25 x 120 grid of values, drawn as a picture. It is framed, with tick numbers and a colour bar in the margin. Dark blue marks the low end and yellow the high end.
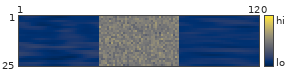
It is made of 1 by 3 panels. Panel 1,1: very low, streaked across, faint in contrast. Panel 1,2: middling, fine-grained. Panel 1,3: very low, streaked across, faint in contrast.
